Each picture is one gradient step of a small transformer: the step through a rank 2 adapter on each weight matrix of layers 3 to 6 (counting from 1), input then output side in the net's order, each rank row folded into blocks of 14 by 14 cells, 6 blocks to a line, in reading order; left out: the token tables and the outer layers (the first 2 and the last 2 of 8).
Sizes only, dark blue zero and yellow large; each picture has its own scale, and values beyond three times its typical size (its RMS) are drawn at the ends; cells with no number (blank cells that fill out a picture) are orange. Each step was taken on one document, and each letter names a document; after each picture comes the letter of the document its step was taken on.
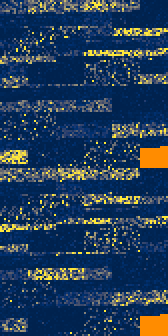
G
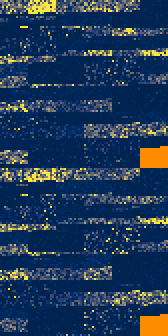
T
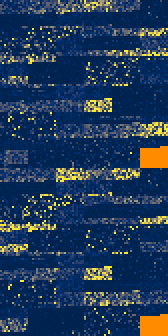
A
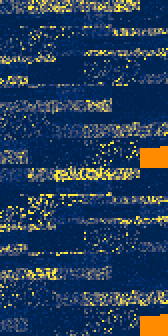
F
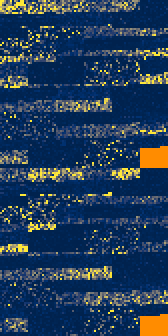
F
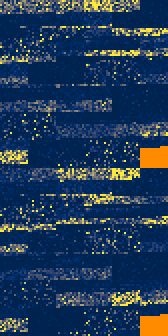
G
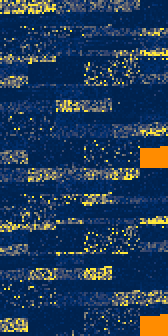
A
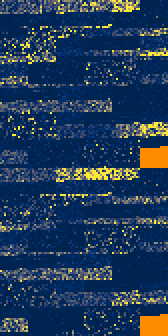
A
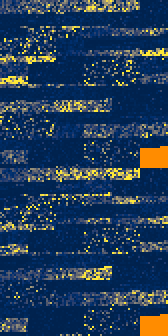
T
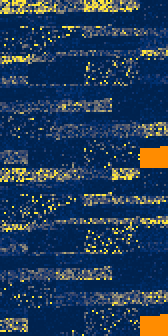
A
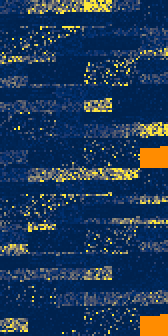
A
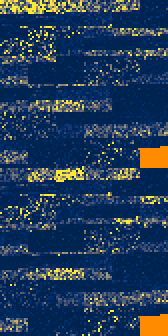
F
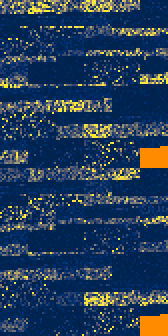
F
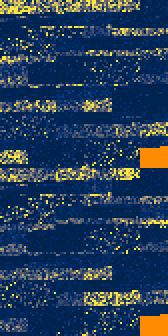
F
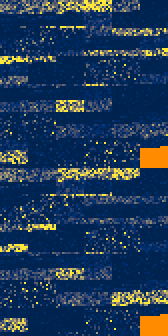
G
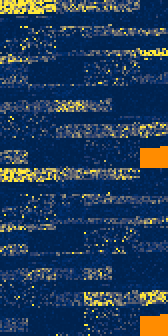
T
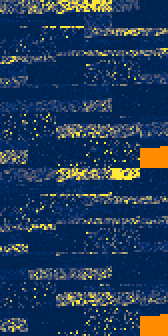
G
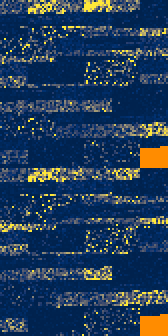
A
